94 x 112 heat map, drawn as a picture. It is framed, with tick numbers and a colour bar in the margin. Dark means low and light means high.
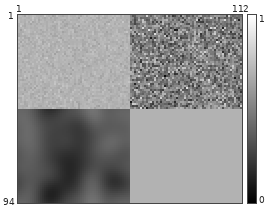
It is made of 2 by 2 panels. Panel 1,1: high, fine-grained, faint in contrast. Panel 1,2: middling, fine-grained, strong in contrast. Panel 2,1: low, smooth. Panel 2,2: high, flat.
